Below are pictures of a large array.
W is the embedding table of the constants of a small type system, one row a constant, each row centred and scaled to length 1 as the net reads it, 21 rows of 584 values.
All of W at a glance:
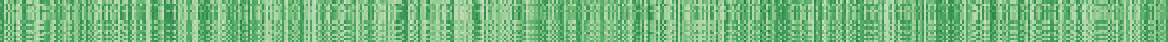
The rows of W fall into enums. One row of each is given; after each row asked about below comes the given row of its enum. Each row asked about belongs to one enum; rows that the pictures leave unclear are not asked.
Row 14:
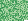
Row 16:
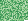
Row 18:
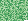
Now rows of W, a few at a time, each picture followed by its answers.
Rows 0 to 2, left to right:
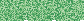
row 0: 18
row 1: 18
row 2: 14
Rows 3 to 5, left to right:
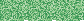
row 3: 16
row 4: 16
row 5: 18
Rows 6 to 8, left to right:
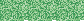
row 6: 16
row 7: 16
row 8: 16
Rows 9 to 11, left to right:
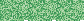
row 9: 16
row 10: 14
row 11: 14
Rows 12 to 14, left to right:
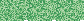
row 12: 18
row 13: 14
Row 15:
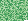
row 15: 18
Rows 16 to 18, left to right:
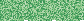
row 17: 14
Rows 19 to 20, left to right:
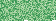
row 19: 14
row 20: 18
